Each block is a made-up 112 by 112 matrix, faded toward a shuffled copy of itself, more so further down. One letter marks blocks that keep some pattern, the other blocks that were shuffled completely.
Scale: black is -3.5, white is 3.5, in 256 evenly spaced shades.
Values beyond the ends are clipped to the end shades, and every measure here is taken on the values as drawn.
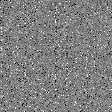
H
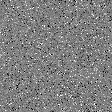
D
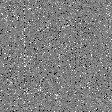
H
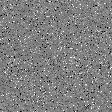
D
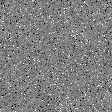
D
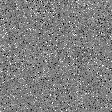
D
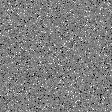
D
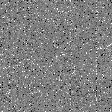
H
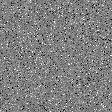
D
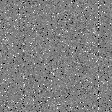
H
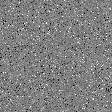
D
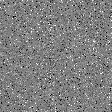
H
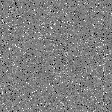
H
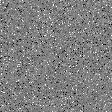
H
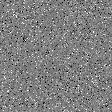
D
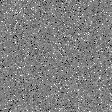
H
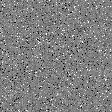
H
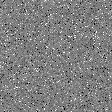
D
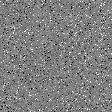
H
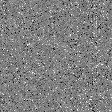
H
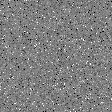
D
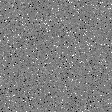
D
